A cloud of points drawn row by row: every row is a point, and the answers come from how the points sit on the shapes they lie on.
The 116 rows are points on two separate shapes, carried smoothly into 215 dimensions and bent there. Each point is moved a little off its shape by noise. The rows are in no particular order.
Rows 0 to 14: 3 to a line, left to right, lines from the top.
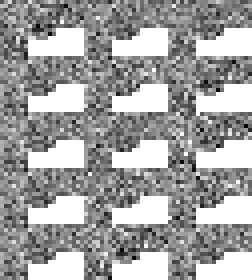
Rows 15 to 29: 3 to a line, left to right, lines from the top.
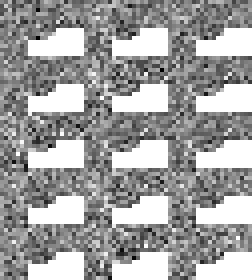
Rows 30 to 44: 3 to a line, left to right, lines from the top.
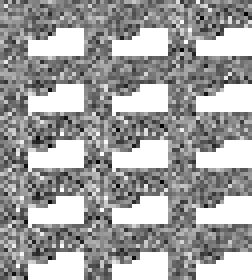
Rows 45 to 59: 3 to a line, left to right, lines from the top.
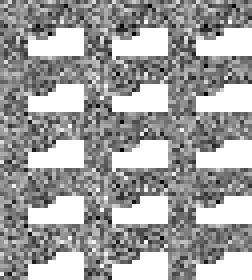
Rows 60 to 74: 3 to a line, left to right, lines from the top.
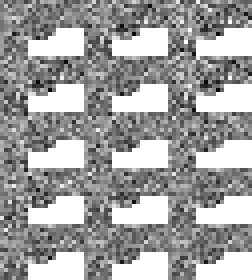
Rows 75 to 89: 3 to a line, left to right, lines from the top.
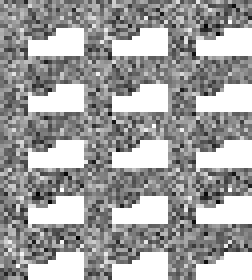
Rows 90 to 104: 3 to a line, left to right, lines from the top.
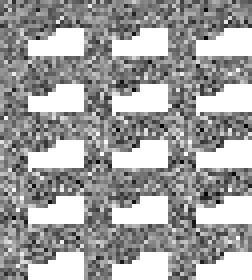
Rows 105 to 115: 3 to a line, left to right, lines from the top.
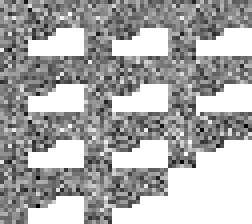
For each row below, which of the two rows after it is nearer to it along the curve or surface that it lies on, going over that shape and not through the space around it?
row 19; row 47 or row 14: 14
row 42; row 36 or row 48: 36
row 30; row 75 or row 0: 0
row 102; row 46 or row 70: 46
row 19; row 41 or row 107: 107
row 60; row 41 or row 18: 41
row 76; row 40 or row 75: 75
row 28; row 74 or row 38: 74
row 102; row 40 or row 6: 6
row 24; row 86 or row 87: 87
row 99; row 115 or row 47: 47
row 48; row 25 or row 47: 47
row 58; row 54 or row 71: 54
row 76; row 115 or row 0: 115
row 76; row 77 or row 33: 77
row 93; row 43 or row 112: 112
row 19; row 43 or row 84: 84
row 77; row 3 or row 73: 73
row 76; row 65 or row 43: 65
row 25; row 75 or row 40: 75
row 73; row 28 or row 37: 28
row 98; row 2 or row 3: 3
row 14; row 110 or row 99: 110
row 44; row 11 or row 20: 20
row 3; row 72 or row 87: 87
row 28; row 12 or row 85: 85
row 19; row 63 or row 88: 88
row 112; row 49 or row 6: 6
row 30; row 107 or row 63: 63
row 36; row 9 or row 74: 74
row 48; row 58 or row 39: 39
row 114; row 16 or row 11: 16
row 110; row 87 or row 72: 87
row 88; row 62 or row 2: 62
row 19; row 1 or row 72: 1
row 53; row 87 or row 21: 87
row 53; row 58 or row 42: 58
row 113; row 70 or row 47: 47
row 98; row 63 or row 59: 63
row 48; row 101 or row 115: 101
